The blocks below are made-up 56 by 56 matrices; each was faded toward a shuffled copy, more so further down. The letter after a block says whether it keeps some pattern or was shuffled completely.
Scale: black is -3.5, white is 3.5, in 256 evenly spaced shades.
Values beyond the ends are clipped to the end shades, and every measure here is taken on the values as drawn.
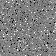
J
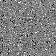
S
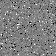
J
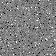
J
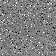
J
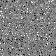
S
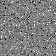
J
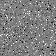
J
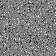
J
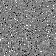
S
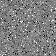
S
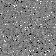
S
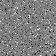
S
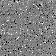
S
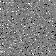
S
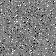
S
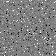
J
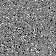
J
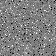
S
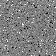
S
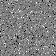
S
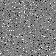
J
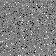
J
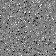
S
